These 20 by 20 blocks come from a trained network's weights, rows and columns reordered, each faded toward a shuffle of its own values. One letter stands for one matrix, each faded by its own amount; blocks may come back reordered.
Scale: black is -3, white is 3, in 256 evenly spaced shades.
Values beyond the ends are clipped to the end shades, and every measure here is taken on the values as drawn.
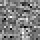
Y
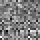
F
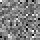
Y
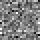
Y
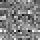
F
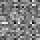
F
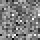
Y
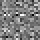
F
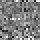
F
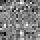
F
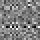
F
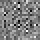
F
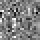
F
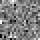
Y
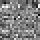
F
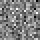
Y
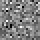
Y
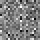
F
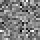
Y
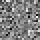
Y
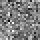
Y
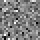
Y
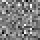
Y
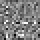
F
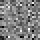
F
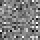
F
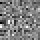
F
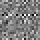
F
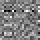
F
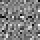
F
